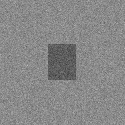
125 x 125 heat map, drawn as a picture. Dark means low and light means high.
Histogram: skewed, a long tail of low values. Ninth with the lowest average: centre. Stripes: none. Slope: none. Odd patch: lower, in the centre.
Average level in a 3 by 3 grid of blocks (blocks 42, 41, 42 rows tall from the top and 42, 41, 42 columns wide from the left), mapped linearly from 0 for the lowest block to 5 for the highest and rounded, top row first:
5 5 5 / 5 0 5 / 5 5 5
